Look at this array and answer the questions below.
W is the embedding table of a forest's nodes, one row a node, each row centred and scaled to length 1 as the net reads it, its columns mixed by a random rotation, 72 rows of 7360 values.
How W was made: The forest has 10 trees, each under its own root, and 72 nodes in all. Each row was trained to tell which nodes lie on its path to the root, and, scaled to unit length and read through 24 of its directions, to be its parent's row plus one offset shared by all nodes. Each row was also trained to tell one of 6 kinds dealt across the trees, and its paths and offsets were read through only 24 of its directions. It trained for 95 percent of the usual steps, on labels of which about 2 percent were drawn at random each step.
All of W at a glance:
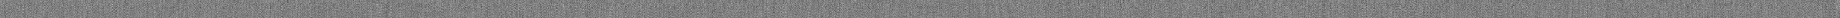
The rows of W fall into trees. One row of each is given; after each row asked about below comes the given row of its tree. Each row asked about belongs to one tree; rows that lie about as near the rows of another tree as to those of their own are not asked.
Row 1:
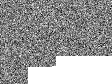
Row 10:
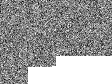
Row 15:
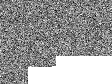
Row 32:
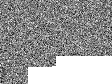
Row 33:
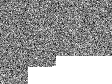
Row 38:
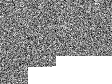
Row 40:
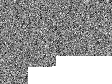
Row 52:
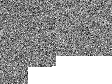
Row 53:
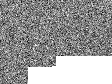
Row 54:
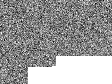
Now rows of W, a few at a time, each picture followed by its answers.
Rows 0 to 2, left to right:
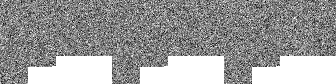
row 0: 32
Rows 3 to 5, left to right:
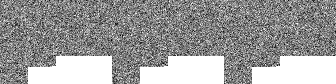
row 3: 10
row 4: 32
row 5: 38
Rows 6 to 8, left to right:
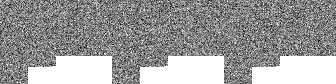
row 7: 33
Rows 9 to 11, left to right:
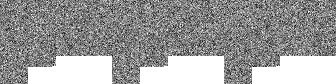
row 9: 33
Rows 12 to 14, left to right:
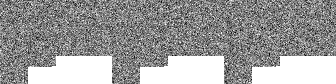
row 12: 15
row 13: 40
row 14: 32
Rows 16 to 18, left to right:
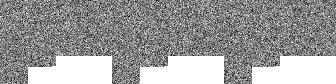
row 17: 53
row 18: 40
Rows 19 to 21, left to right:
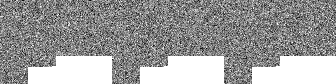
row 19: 38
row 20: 1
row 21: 40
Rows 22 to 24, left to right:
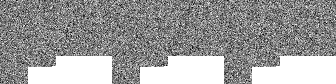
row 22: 52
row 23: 40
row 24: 10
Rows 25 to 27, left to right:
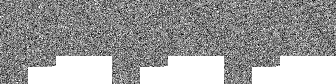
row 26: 38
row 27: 38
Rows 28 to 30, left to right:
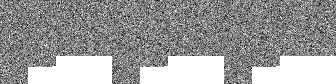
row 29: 53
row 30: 15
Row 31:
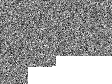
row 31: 40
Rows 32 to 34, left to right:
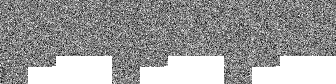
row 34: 10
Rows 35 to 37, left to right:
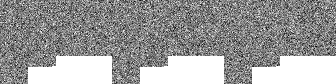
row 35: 40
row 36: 10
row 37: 38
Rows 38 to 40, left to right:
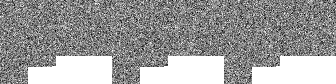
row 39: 38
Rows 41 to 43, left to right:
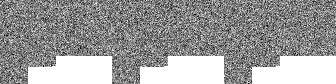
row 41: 40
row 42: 33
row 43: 15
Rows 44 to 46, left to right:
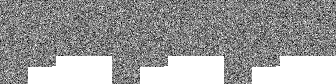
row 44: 53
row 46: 10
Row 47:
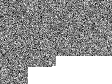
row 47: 54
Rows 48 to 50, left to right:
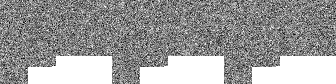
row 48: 40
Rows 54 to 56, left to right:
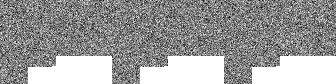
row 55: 10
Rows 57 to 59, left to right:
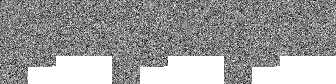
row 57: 10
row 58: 1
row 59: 10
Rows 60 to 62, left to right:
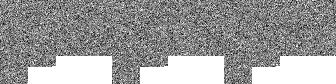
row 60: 53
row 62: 54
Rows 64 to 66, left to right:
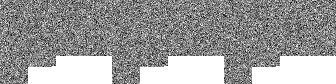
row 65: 32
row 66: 54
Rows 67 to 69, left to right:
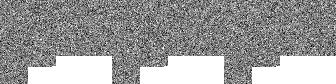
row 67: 53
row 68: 1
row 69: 38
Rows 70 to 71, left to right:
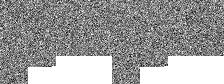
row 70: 54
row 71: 38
